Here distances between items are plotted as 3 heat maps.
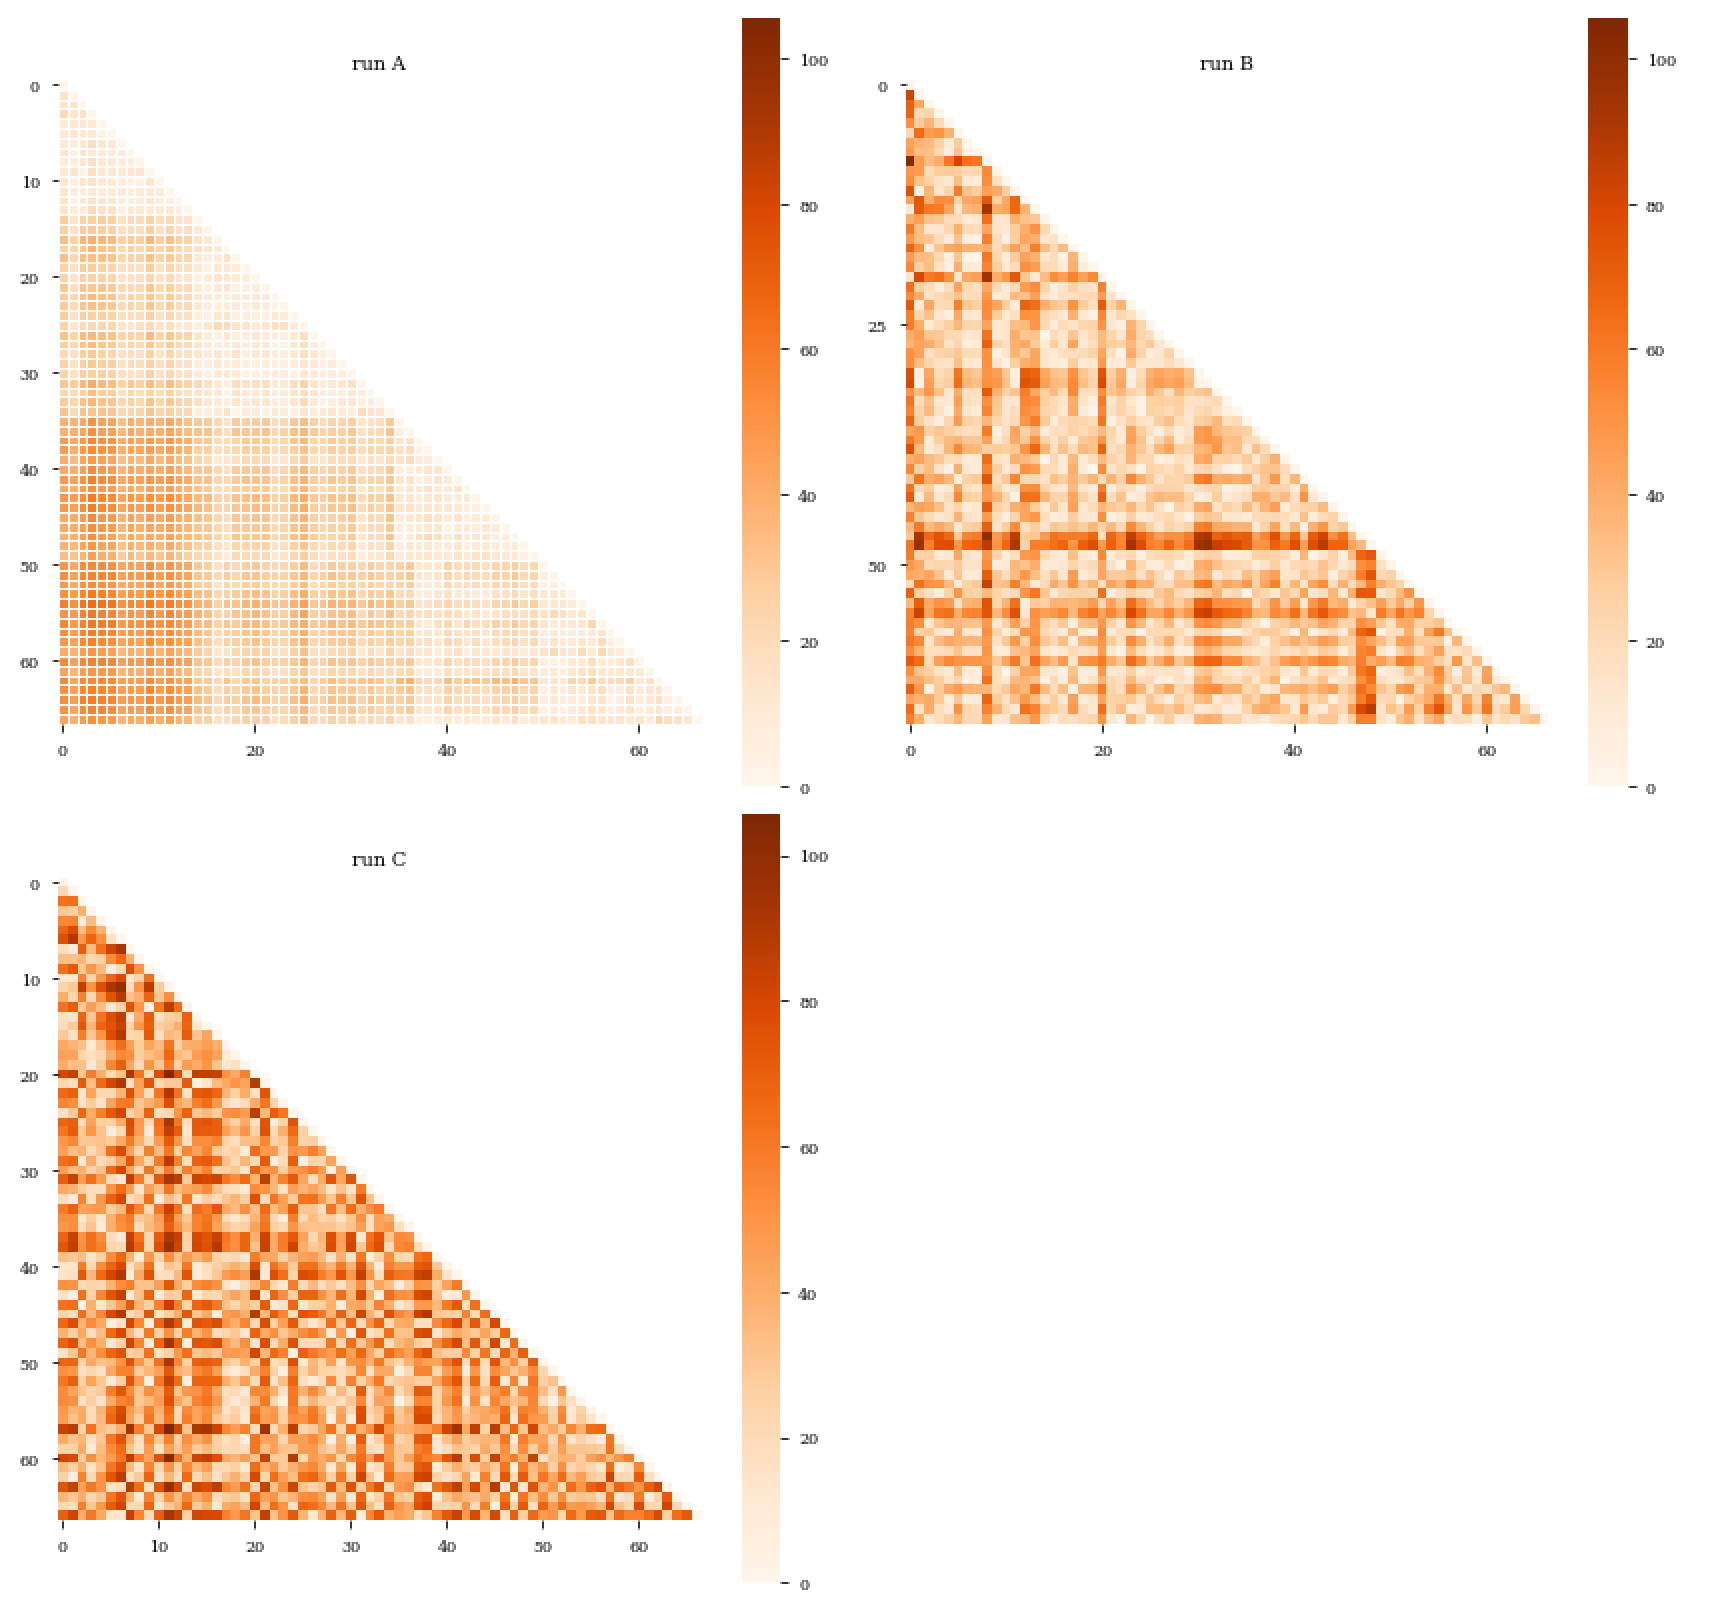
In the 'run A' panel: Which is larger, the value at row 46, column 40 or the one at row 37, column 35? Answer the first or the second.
the second
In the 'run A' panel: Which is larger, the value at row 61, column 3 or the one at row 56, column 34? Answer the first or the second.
the first
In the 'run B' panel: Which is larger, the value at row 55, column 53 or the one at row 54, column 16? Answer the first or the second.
the first
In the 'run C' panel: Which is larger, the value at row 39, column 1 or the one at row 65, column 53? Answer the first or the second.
the second
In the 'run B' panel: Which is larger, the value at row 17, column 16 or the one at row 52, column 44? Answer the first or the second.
the first
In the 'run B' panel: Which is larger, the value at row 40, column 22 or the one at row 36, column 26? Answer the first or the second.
the first
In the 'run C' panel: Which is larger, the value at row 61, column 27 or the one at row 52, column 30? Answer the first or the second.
the second
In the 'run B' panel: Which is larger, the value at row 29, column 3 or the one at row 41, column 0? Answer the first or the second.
the second
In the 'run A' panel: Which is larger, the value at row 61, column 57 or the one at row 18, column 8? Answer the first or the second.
the second
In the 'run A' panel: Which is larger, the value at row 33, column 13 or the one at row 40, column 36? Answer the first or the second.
the first
